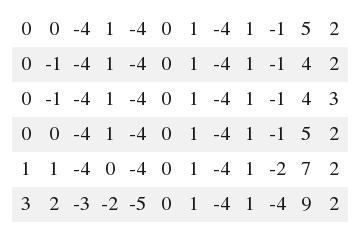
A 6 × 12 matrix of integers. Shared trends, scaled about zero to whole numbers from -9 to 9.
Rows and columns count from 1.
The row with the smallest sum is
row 2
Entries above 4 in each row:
1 0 0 1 1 1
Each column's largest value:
3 2 -3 1 -4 0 1 -4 1 -1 9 3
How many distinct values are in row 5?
6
